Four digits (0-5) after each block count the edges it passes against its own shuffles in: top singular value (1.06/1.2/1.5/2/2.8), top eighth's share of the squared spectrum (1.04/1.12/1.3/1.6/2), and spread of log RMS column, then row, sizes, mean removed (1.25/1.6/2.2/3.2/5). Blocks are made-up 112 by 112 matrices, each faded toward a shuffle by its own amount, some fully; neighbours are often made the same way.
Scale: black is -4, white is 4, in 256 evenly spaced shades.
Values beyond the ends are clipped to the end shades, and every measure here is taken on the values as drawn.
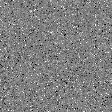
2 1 1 0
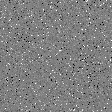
0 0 0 0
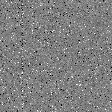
2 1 1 0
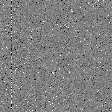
3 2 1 0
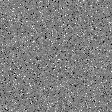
0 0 0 0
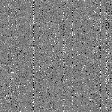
3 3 3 0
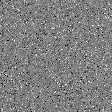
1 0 0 0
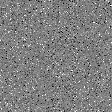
1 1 1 0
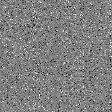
2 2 2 0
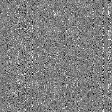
3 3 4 0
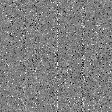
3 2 2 0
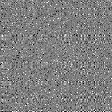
5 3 2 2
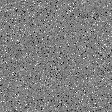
2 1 0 0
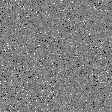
0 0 0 0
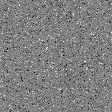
0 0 0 0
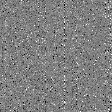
2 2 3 0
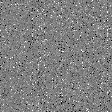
1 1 2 0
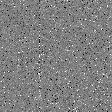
2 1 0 0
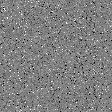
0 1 1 0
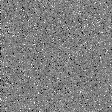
1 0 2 0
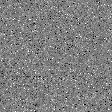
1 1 0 1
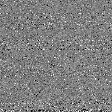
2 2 0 3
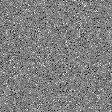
3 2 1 1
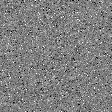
1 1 0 0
